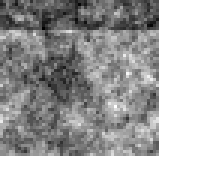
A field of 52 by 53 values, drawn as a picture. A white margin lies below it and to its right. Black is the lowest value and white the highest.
Seam: horizontal, 20% of the way down, the bottom part higher. Grain: blotchy. Mirror symmetry: none. Histogram: bell-shaped.
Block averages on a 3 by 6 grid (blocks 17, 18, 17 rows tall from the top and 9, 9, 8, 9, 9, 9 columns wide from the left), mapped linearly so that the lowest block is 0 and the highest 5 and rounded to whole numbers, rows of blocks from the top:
2 1 1 2 2 2 | 3 1 0 3 5 4 | 3 2 3 3 5 4
